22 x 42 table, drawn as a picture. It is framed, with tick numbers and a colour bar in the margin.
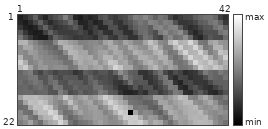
Stripes: horizontal, repeating 2 times. Ninth with the lowest average: top left. Average level on the scale: 50%. Lone odd cells: 1, lower than its neighbours.
